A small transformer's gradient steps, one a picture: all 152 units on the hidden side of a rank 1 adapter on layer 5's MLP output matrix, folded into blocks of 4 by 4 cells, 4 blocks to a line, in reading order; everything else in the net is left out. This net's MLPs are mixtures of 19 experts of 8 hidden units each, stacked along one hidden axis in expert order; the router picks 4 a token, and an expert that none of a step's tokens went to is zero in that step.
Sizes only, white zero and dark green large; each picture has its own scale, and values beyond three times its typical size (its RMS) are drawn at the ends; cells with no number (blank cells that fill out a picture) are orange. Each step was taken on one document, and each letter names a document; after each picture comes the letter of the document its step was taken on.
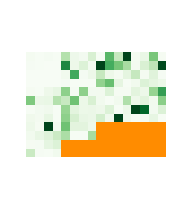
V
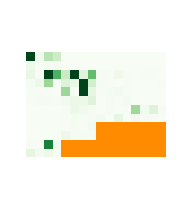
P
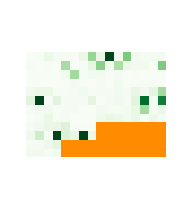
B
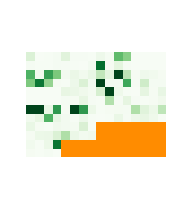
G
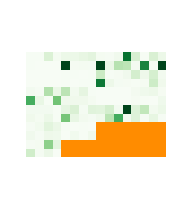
V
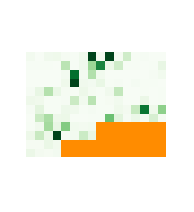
B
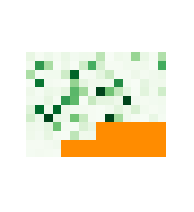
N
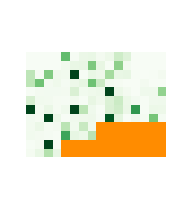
G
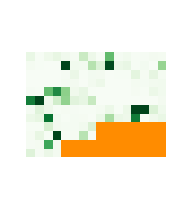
V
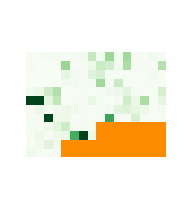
B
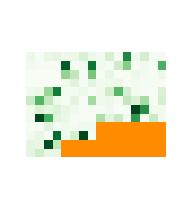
B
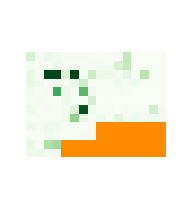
P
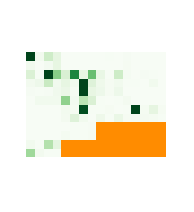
P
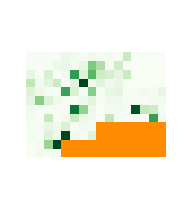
G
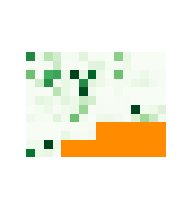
P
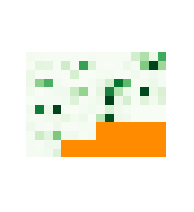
N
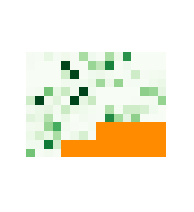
V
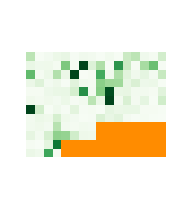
N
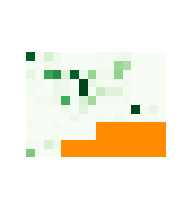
P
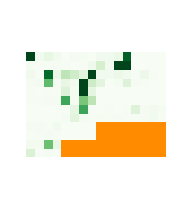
P
